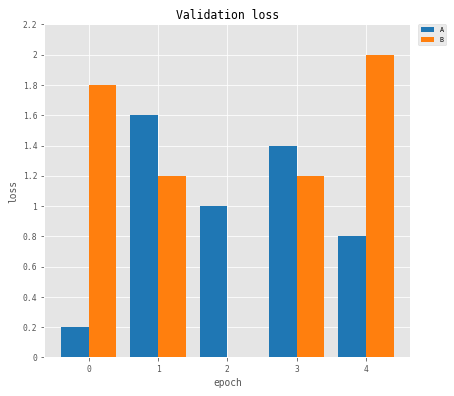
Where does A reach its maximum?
1
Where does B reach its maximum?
4
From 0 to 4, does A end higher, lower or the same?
higher
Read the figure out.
Title: Validation loss
x-axis: epoch, ticks 0 1 2 3 4
y-axis: loss, ticks 0 0.2 0.4 0.6 0.8 1 1.2 1.4 1.6 1.8 2 2.2
Legend: A, B
Values:
A: 0.2 1.6 1 1.4 0.8
B: 1.8 1.2 0 1.2 2
